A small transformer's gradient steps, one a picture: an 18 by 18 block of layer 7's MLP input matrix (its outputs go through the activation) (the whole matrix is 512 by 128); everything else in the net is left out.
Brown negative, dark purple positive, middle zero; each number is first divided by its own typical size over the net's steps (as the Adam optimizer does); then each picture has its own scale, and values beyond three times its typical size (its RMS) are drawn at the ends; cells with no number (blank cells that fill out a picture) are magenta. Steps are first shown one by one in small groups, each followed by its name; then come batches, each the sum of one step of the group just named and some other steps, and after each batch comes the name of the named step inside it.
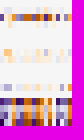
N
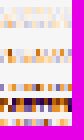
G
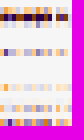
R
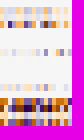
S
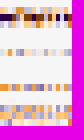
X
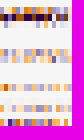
R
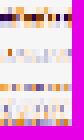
X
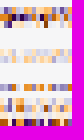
S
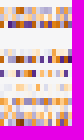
G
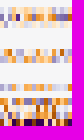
G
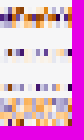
X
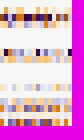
R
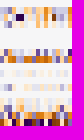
S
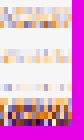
S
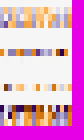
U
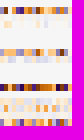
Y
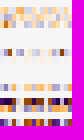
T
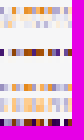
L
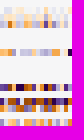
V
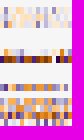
V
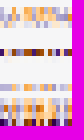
L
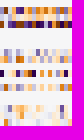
U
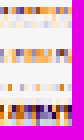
Y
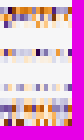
U
